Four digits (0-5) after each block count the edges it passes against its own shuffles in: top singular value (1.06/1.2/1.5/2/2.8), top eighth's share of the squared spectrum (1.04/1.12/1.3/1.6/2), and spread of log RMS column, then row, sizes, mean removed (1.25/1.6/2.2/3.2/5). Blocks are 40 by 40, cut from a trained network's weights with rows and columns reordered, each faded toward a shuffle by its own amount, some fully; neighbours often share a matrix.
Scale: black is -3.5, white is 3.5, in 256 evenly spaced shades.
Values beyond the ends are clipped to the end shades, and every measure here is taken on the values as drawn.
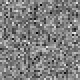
0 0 1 0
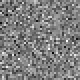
0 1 0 0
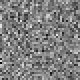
3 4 2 1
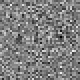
3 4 2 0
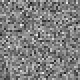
0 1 0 0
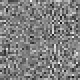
3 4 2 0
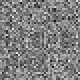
3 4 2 0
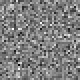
3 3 1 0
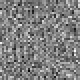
3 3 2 0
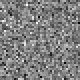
1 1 0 0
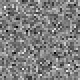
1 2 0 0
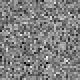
1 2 0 0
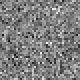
1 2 0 1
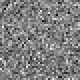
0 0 0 0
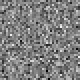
3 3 2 0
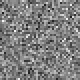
0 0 0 0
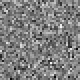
2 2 0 0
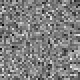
2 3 1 0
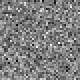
0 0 0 0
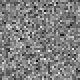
0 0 0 0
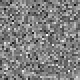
0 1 0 0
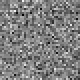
1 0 0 0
